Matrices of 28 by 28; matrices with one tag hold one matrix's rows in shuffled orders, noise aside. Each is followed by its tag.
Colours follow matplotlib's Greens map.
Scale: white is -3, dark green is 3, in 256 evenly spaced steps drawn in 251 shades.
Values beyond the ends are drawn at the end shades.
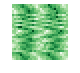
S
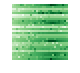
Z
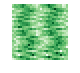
S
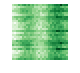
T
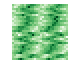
S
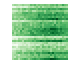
Z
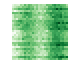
T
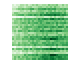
Z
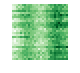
T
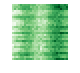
T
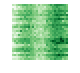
T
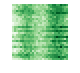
T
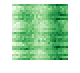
T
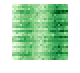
T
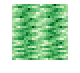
S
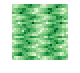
S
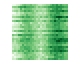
T
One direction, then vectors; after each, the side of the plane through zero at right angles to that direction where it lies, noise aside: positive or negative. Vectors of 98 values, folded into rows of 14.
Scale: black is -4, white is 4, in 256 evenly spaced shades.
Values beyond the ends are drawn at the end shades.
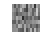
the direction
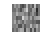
negative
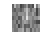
negative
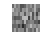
negative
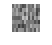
negative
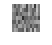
positive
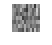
positive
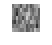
positive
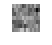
negative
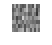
negative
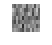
positive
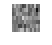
negative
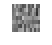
negative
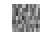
positive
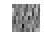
positive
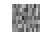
positive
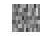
positive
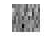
positive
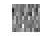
negative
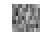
positive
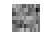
negative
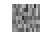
positive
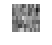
negative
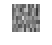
negative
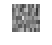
negative
